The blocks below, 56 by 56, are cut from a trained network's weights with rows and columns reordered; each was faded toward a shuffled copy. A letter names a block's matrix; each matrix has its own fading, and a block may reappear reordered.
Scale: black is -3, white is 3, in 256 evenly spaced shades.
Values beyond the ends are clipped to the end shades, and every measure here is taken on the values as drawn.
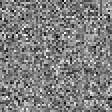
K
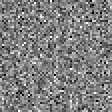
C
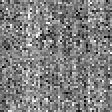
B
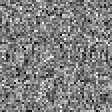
K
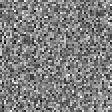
K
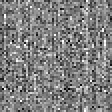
B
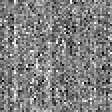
B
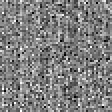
B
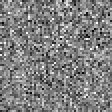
C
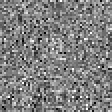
C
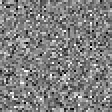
C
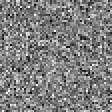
K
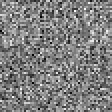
K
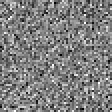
C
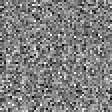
C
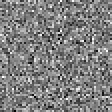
K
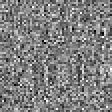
K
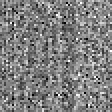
B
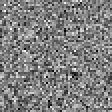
K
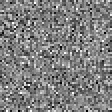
C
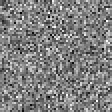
K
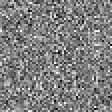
K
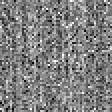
B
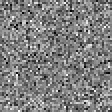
C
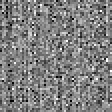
B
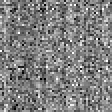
B
